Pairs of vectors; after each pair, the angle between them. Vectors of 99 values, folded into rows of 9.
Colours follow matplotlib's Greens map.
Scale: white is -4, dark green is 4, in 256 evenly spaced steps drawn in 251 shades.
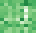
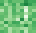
nearly parallel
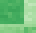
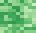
partly aligned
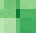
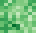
partly opposed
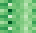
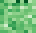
orthogonal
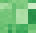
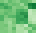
nearly opposite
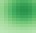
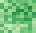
partly aligned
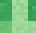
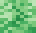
partly opposed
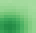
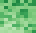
partly opposed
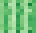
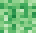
partly opposed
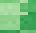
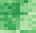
nearly opposite
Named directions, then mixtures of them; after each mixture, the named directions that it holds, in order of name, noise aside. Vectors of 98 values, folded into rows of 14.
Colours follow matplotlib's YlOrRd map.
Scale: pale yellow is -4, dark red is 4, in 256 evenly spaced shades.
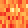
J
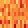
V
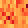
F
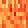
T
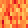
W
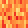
J, T, W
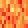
F, J, V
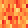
F, W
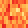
J, W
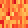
F, V, W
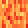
J, T, W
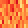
J, V, W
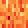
J, T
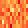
J, W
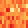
J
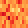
F, J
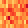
F, T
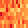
J, T, V
